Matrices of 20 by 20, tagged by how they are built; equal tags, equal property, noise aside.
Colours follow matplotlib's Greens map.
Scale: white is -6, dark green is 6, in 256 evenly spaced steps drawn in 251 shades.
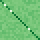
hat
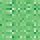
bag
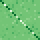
hat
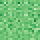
bag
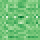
bag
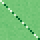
hat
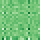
bag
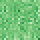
bag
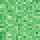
bag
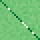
hat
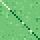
hat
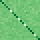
hat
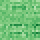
bag
